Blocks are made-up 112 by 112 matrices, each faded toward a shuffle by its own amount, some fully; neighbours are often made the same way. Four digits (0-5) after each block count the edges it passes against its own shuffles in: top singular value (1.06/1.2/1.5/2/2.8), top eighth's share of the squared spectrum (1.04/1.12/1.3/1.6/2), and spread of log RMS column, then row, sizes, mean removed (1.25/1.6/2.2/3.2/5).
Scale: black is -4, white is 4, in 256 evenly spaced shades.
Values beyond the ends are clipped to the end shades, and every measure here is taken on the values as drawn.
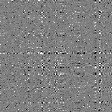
5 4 3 3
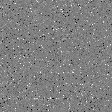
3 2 0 0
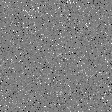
1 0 0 0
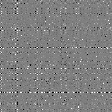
5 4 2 3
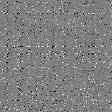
4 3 1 2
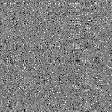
4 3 1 1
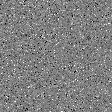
2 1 0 0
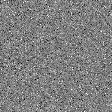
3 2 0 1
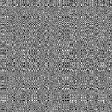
5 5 4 4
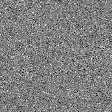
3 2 0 0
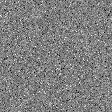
1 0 0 0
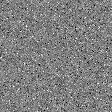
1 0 0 0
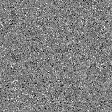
3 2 0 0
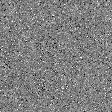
2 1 0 0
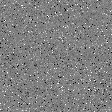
0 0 0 0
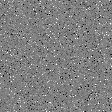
0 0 0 0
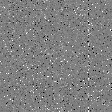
3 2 1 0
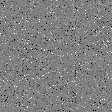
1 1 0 0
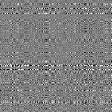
5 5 3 4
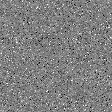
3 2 0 1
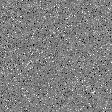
2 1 0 0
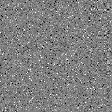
4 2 1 1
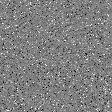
1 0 0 0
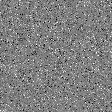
0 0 0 0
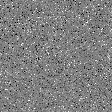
0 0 0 0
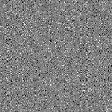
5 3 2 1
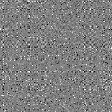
5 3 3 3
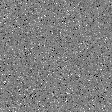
0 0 0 0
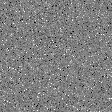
0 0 0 0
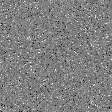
0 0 0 0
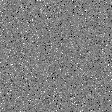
0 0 1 0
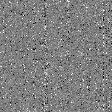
2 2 3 0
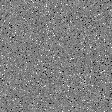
0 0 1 0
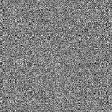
4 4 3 2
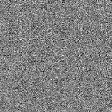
4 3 2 2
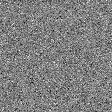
1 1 0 0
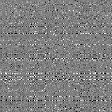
5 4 2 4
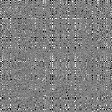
5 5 4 3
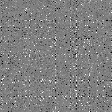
4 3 2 2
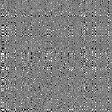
5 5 4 3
